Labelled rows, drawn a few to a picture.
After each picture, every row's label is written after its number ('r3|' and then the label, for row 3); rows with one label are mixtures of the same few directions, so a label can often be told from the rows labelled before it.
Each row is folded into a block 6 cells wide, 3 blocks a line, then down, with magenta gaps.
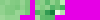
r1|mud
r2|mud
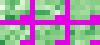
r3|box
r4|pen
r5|mud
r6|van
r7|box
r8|box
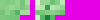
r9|mud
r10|box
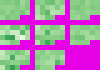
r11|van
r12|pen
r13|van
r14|pen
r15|box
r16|pen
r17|box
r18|mud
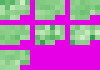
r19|box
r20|pen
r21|mud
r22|mud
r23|van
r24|mud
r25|mud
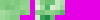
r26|pen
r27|box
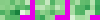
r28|mud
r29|van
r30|mud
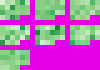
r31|box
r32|mud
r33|van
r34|van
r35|box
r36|mud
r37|van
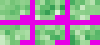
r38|mud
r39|mud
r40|box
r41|pen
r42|pen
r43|pen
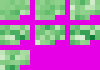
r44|mud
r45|mud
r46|box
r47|pen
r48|van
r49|pen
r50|box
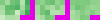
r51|mud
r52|pen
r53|pen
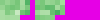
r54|mud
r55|pen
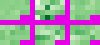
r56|mud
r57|box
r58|box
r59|box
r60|pen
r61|pen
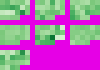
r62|pen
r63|van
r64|pen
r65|mud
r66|mud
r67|van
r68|box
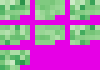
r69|box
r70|pen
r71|box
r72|van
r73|pen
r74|box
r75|pen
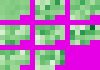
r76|mud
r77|box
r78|van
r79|box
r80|pen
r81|box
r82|box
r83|mud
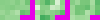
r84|mud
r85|box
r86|mud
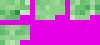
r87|mud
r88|box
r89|mud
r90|box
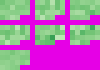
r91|box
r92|van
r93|pen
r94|van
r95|mud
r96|box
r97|van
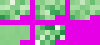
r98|van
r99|pen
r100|van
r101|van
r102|van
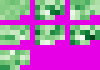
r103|van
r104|pen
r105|pen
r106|pen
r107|box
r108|pen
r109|van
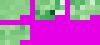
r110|box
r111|mud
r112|box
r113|box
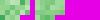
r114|van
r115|box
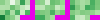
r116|van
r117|van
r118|box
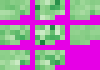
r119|pen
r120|box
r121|mud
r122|pen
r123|van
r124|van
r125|mud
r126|pen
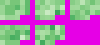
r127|mud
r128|mud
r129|van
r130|mud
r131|van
